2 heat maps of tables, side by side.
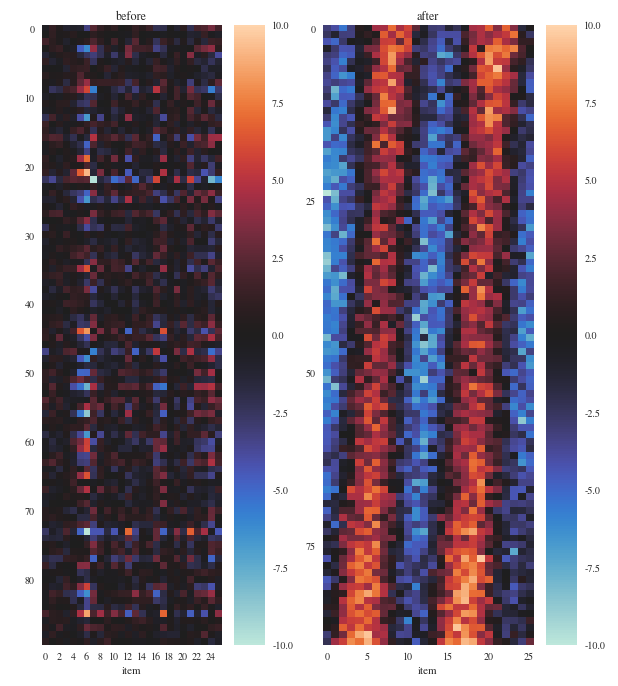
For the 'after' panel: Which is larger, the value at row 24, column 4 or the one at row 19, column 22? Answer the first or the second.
the second
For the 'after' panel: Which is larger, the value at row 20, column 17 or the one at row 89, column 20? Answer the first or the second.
the second
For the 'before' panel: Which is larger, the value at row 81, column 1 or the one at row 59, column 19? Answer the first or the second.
the second
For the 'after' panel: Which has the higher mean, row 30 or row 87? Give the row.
87
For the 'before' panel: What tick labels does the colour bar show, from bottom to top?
-10.0, -7.5, -5.0, -2.5, 0.0, 2.5, 5.0, 7.5, 10.0
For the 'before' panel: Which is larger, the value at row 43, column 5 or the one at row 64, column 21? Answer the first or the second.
the second
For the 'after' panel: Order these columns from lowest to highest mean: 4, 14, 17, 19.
14, 4, 17, 19
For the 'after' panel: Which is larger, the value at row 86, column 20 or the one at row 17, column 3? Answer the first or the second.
the first
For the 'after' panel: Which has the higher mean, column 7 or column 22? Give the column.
7
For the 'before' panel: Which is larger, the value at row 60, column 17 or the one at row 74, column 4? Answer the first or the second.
the first
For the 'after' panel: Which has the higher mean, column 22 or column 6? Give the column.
6
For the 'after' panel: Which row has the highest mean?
89
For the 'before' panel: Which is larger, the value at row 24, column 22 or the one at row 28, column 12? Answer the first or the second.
the first
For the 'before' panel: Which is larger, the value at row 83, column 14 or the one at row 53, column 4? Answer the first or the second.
the first
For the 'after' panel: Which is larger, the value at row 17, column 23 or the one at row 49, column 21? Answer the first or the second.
the second
